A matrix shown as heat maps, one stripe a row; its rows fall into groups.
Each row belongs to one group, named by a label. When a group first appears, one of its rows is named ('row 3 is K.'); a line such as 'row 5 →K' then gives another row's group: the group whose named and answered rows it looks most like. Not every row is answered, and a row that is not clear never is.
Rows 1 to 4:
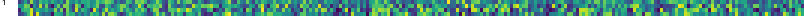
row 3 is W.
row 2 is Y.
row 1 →W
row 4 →W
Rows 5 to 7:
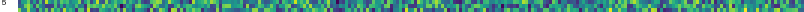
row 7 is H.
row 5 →Y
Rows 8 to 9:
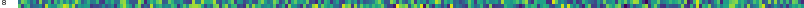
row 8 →Y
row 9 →H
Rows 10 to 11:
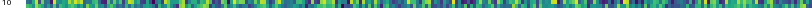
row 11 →H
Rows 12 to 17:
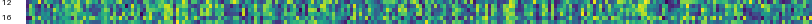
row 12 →W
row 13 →Y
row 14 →Y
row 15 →Y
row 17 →Y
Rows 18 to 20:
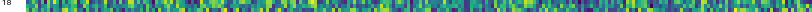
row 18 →Y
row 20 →H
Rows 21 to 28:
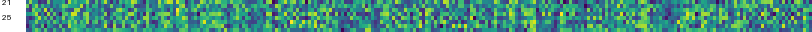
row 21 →Y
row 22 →H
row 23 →W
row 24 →Y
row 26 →Y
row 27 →Y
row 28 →W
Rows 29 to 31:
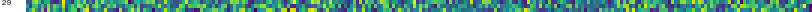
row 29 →W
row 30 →H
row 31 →Y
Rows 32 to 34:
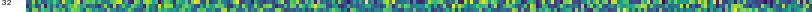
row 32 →W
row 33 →Y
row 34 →H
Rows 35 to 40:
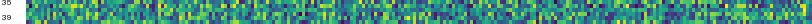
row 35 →W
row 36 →H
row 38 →H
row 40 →W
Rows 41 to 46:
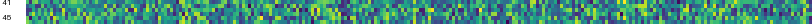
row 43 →W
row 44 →W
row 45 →H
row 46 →H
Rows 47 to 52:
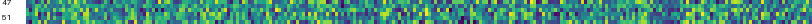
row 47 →Y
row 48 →W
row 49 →H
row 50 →Y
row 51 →Y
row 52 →W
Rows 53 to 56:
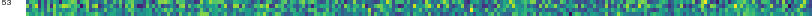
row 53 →Y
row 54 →H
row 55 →Y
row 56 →H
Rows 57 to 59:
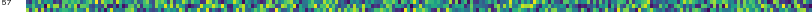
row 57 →W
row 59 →H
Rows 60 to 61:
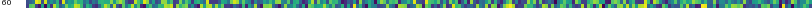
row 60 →W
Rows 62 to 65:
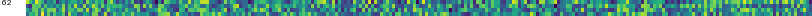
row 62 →H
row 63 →W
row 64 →H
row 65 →Y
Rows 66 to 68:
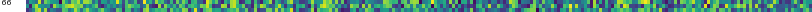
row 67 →H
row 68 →W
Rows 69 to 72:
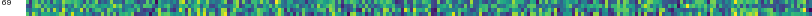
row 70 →W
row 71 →H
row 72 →H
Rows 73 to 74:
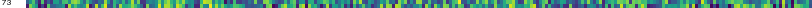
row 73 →Y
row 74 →Y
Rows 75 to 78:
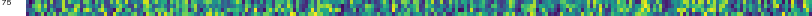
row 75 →W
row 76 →W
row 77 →W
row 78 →Y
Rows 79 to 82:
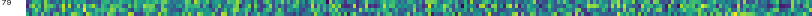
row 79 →W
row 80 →W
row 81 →W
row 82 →H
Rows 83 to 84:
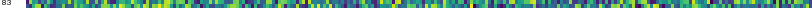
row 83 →Y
